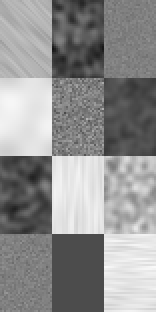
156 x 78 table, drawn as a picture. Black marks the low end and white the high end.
The table splits into 4 rows of 3 panels. Panel 1,1: high, slanting down to the right, faint in contrast. Panel 1,2: low, blotchy. Panel 1,3: middling, fine-grained, faint in contrast. Panel 2,1: very high, smooth, faint in contrast. Panel 2,2: middling, fine-grained. Panel 2,3: low, blotchy, faint in contrast. Panel 3,1: low, blotchy. Panel 3,2: very high, streaked downward, faint in contrast. Panel 3,3: high, blotchy. Panel 4,1: middling, fine-grained, faint in contrast. Panel 4,2: low, flat. Panel 4,3: very high, streaked across, faint in contrast.
